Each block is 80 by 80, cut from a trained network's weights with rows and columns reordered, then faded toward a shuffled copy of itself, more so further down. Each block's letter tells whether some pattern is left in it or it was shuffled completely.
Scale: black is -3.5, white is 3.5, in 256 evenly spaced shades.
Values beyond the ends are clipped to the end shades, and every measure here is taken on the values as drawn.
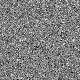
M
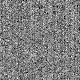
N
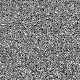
N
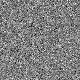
M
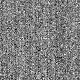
N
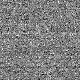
N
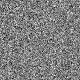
N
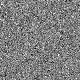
M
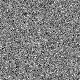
M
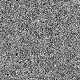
M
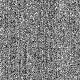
N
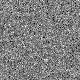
M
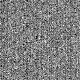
N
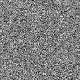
N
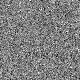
M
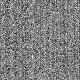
N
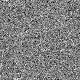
M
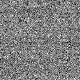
N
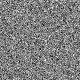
M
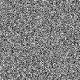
N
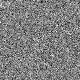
M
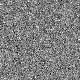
M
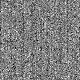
N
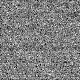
N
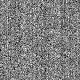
N
